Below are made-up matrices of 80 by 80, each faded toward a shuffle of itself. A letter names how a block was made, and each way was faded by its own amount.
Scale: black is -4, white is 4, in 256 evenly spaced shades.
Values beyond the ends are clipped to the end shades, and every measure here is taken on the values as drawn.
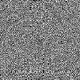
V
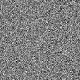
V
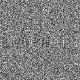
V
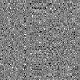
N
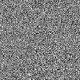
V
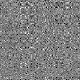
N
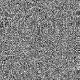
V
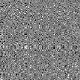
N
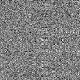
V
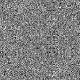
V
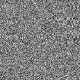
V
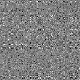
N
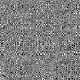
N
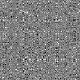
N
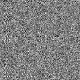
V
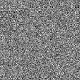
V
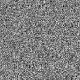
V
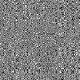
N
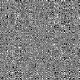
N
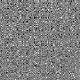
N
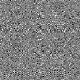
N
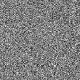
V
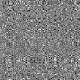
N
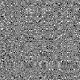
N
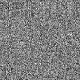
V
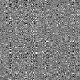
N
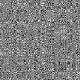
N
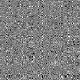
N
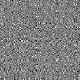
N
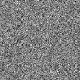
V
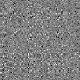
N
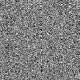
V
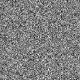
V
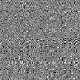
N
